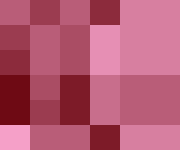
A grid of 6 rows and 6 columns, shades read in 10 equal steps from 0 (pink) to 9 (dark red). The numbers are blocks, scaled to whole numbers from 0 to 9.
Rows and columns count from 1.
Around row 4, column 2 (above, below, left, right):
4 6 9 8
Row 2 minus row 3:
-1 0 0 0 0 0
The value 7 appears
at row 1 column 4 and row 3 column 1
